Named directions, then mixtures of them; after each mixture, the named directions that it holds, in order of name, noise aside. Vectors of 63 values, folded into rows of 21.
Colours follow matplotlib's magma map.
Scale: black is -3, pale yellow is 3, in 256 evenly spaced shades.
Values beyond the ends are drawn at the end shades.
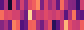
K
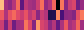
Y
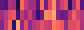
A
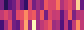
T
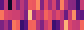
K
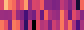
T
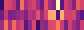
Y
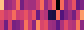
Y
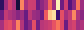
A, Y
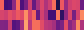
T, Y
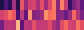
A, K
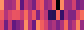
Y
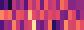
K, T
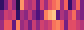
A, Y
